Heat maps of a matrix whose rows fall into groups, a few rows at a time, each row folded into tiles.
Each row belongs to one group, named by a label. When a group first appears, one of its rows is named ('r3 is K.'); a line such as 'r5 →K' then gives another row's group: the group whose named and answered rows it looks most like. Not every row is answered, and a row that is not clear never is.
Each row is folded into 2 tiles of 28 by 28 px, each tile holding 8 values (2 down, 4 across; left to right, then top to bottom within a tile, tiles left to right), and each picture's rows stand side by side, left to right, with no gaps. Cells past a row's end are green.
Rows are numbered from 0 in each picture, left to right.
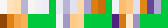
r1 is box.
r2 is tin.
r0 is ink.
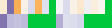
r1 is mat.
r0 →mat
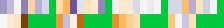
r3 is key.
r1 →ink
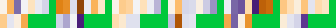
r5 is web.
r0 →ink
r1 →web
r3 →tin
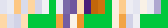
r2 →tin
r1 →box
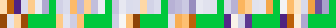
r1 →key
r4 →mat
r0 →ink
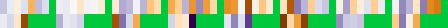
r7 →box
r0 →key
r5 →ink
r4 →web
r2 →box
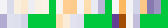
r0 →mat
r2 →tin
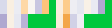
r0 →mat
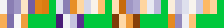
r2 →ink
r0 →box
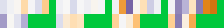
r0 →mat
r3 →box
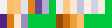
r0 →tin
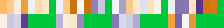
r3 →box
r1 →tin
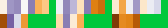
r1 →box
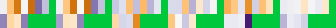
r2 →key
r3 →key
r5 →mat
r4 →web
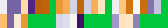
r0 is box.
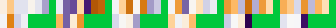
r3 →ink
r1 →box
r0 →tin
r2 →tin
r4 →web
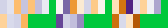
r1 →mat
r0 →key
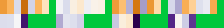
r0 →web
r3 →mat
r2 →web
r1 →mat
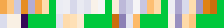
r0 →web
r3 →box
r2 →box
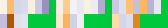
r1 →tin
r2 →key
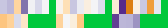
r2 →mat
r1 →ink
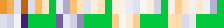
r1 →mat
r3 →tin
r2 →ink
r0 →web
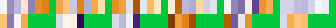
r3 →ink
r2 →web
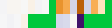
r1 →web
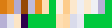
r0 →web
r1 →tin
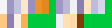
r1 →key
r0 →box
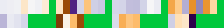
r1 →ink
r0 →mat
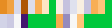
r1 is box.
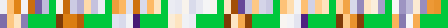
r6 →ink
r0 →tin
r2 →web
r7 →box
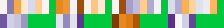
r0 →mat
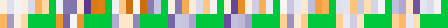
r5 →box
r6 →key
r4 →mat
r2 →tin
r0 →box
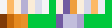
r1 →mat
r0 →ink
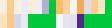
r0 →tin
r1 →web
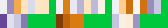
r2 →tin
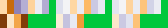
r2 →key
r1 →key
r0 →ink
